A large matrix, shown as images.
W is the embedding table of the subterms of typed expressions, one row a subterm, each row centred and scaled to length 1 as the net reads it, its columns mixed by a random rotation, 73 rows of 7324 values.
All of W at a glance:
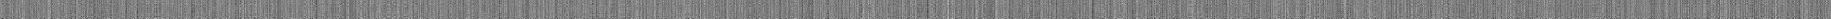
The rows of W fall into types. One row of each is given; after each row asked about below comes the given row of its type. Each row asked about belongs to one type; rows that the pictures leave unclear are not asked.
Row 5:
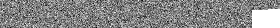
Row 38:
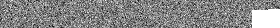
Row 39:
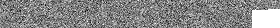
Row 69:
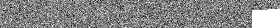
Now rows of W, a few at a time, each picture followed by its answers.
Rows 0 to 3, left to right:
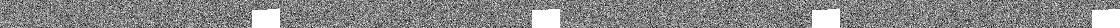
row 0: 69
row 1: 39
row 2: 39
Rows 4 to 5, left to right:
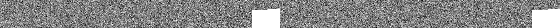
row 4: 69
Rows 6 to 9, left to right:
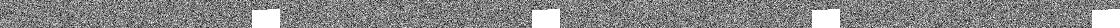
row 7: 69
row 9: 39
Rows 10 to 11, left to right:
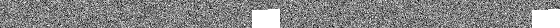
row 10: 5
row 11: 38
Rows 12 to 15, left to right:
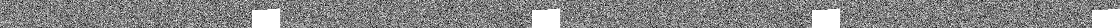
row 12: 69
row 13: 39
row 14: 39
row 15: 5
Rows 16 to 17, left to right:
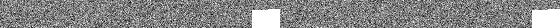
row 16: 39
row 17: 39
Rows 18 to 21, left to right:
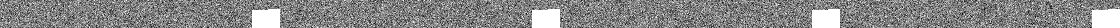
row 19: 39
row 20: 38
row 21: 5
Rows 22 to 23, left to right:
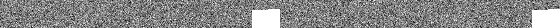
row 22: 39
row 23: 38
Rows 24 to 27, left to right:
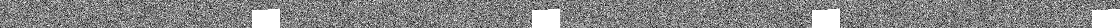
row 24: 5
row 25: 38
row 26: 39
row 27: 38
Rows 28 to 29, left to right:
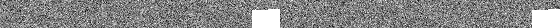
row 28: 39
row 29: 38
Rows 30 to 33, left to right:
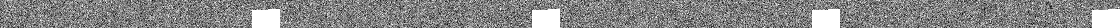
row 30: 38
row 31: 69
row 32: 38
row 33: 5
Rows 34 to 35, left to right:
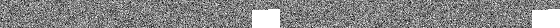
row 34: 38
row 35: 39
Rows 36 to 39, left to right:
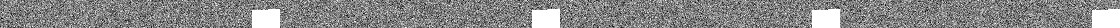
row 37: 69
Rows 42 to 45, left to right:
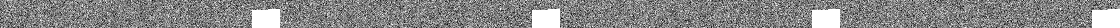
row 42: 38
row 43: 69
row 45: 69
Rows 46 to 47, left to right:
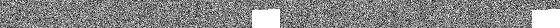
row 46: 5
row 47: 38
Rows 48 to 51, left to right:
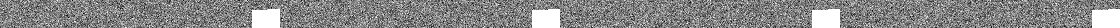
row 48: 69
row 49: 38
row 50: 39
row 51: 5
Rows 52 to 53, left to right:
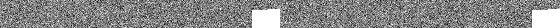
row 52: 69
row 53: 69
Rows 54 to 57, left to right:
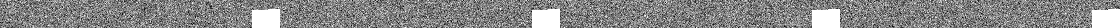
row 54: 5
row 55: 69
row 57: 38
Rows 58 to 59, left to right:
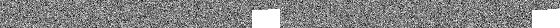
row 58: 5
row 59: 69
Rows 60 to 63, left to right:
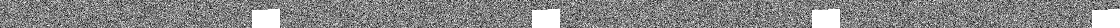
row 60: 5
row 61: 69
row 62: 5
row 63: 38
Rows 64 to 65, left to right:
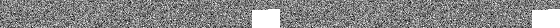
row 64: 39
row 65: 39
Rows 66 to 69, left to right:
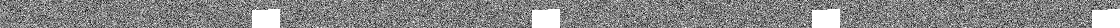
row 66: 39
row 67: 39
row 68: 69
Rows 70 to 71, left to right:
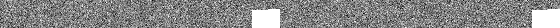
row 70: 38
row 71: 69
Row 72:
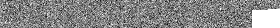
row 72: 69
